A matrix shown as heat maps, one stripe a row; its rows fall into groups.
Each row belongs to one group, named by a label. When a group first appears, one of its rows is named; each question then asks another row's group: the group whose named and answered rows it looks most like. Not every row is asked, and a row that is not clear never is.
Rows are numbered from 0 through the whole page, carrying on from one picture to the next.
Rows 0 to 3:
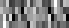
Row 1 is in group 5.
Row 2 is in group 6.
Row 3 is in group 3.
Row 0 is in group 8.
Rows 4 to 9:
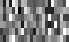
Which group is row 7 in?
5
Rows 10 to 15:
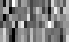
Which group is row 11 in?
8
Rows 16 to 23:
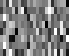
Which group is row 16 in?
6
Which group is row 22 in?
3
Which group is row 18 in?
3
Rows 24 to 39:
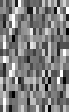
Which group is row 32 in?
3
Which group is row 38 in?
3
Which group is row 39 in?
8
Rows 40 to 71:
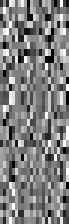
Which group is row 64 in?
8
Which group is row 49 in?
8
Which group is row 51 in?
6
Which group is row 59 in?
8
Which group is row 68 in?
5
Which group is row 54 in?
6
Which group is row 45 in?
5
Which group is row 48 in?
5
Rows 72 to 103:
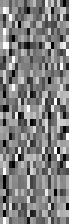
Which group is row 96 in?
3
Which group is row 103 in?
3
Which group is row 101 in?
6
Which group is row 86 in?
5
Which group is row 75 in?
5
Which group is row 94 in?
5
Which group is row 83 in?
8
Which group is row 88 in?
5
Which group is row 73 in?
3
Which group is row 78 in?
3
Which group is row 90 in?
5
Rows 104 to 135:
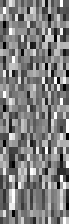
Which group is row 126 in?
8
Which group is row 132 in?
6
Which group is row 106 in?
5
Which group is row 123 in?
6
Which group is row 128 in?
3
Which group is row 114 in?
6
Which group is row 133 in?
6
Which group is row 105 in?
3
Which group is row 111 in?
5
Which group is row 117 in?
3
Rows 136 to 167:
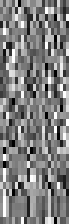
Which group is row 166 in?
3
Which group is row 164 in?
3
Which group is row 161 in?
3
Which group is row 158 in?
3
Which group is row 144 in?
6
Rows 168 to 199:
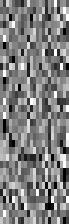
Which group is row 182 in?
3
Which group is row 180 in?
5
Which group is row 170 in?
8
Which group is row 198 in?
3
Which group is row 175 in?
5
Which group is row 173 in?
3
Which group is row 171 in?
6
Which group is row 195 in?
8
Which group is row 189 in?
5
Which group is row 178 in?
3
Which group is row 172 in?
5
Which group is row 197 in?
5
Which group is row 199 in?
5
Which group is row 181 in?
8
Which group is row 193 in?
5
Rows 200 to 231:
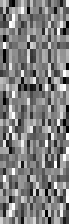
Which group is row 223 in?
5
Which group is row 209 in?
6
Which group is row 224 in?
6
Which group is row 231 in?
5
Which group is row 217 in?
5
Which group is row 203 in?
6
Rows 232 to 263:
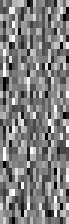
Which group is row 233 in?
6
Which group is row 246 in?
6
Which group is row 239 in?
3
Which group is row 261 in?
8
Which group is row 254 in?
3
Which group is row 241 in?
8
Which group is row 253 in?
3
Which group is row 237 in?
6
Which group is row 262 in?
5
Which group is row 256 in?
8
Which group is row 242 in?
3
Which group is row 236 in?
5
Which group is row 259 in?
6
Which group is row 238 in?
8
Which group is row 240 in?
6
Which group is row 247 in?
8
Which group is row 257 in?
8
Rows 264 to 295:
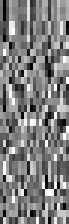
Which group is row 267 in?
6
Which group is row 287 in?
3
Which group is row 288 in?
3
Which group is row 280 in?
5
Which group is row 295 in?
8
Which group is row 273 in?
8
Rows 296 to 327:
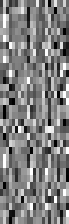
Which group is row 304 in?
3
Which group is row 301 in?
3
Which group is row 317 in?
8
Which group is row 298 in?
3
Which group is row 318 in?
3
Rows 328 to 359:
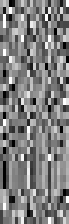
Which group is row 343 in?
5
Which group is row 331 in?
3
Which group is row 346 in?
8
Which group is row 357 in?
3
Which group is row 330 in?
8
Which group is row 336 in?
6
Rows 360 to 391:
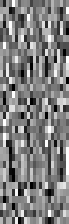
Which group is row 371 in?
6
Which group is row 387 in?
5
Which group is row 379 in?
3
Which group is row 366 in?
3
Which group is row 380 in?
8
